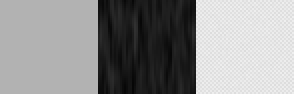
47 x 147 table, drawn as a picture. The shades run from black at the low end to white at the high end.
It is made of 1 by 3 panels. Panel 1,1: high, flat. Panel 1,2: very low, streaked downward, faint in contrast. Panel 1,3: very high, checkered, faint in contrast.
